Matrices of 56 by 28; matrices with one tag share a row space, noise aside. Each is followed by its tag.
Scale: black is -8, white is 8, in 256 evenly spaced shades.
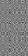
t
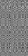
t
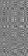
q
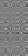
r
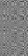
q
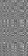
q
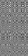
t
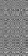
r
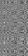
q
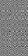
t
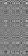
r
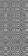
r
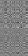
r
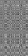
r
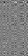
q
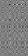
t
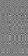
t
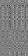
t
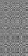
r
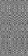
t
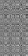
r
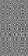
t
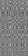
t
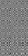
t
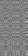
r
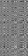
q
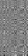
q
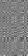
q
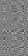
q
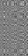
q
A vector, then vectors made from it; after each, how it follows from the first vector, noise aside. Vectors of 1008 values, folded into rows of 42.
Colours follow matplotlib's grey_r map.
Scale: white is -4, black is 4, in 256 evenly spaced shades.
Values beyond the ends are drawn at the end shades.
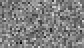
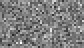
sign-scrambled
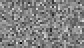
sign-scrambled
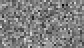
reversed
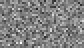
sign-scrambled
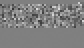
partly zeroed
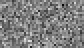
reversed
